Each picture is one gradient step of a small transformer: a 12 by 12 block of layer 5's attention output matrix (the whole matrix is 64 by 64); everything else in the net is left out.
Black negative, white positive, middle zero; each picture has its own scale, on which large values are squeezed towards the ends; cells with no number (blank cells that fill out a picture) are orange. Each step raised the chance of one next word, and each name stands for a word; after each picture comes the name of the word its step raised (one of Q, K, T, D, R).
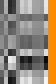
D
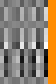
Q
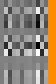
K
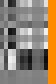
Q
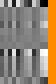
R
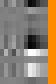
Q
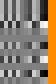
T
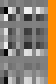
K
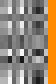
D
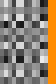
T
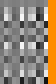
T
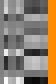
D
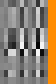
Q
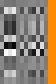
K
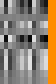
Q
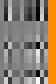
T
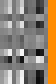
D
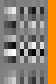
K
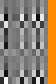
T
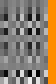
T
